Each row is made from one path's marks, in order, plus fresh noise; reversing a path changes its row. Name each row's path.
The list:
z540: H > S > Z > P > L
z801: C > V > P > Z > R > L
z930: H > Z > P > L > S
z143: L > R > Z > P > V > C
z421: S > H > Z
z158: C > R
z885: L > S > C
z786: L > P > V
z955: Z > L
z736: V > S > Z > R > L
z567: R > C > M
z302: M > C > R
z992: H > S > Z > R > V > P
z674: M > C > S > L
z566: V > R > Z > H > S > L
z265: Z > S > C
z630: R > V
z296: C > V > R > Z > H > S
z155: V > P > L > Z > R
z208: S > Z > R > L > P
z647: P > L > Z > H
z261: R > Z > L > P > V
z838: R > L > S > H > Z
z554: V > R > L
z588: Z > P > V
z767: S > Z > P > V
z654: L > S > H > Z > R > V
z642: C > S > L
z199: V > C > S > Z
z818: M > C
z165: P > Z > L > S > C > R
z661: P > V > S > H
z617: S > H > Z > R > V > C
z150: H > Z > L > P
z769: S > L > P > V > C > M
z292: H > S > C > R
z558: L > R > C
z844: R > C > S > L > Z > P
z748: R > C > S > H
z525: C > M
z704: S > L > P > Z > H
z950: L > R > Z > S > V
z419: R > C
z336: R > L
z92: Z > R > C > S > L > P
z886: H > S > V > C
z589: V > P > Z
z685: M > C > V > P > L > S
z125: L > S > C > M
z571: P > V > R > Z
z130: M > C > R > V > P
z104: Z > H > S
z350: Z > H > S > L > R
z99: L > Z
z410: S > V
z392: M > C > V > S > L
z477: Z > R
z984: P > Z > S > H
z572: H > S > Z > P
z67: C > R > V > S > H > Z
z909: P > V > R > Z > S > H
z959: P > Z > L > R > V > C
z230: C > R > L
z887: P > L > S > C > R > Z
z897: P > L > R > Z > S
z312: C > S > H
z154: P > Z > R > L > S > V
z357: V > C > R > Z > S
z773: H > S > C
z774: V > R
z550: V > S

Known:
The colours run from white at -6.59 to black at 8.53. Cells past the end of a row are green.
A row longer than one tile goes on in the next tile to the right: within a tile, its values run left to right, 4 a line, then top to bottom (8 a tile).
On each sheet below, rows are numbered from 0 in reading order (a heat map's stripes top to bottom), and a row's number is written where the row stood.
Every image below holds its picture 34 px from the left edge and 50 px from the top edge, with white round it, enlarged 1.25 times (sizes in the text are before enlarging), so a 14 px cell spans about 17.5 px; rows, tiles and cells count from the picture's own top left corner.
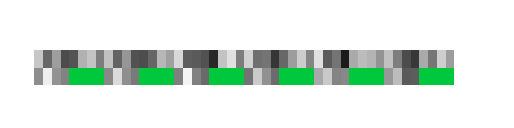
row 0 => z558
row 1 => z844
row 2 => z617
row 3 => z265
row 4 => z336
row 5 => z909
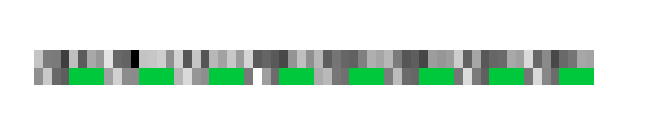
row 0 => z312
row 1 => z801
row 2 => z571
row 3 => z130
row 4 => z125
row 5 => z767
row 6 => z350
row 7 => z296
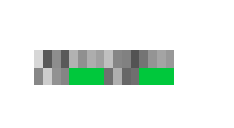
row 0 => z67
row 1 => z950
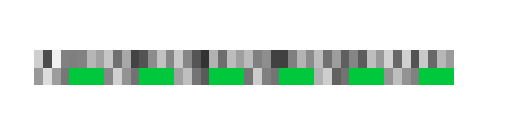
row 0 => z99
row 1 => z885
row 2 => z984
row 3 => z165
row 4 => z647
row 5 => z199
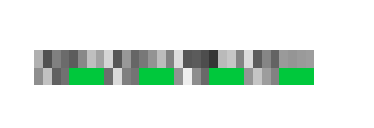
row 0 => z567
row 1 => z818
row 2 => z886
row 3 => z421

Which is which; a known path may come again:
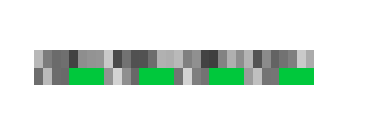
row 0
z588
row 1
z572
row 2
z165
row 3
z769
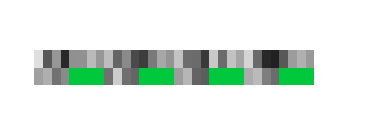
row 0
z955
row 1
z292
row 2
z661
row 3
z540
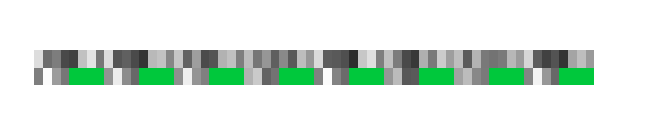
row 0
z143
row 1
z886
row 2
z558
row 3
z647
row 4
z617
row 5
z909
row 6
z589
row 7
z992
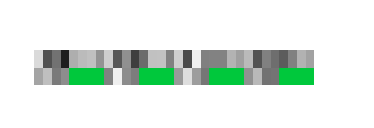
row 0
z554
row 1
z419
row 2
z99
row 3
z525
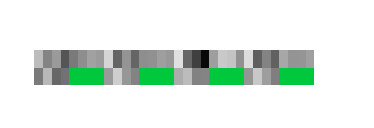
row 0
z154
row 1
z838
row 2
z736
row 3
z421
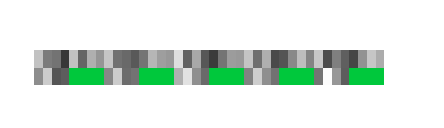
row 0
z748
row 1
z654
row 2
z550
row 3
z885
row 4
z208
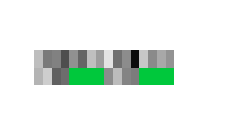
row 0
z704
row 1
z642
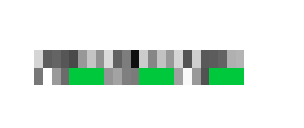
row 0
z130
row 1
z392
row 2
z930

